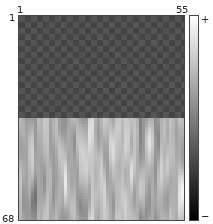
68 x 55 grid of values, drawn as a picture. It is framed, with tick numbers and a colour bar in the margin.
It is made of 2 by 1 panels. Panel 1,1: low, checkered, faint in contrast. Panel 2,1: high, streaked downward.
